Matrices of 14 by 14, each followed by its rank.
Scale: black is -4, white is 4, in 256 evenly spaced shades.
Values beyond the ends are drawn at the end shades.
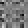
two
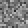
full rank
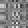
two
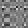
two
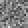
full rank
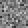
full rank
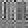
two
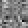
three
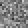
full rank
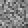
full rank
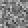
full rank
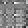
three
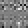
three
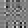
two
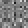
three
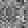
three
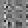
two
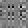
two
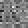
three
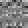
three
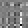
two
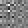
two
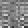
three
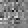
three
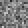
full rank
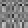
two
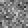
full rank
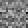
three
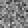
full rank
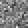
full rank
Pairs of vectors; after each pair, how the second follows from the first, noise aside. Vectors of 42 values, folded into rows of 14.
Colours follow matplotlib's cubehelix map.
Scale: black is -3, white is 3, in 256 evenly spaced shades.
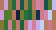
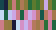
shuffled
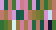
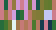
copied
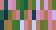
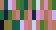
copied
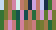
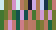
copied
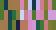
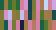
shuffled
